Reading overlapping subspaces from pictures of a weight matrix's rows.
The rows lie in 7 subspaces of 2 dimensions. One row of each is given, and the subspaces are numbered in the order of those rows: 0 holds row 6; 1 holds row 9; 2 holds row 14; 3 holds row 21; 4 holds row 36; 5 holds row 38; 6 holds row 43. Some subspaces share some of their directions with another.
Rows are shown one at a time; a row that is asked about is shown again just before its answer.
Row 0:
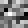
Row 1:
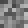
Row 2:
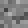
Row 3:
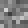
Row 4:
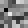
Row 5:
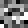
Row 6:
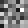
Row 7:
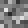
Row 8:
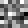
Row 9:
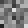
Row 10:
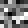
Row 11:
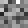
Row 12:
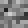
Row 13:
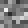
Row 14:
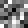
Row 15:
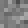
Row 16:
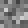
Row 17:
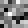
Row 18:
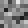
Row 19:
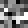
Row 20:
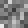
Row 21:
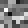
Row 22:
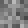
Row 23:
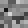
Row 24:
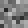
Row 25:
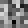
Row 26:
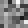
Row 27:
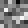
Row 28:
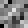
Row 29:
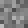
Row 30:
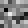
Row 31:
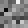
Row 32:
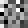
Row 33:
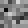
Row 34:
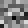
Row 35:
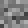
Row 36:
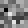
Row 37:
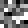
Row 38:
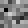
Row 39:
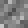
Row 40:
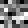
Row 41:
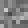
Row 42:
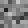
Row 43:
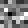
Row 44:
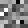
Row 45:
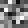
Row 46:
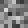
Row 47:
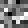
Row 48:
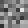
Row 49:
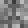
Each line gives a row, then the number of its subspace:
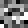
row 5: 5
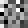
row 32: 0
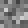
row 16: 3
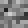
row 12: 1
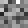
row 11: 0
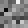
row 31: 6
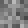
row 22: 3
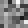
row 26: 4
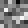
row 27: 4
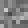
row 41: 0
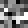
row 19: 2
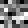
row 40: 6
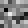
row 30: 6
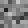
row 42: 5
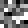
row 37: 4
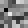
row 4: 3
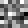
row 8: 6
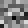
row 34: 5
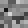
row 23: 3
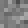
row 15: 4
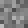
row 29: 1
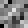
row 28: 2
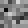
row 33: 5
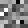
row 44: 6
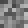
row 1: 1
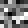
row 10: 6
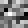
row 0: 1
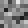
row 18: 4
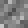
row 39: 2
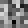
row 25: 4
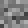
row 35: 5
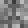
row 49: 3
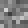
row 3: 0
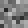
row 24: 1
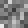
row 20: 2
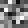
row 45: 5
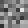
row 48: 0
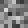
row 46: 3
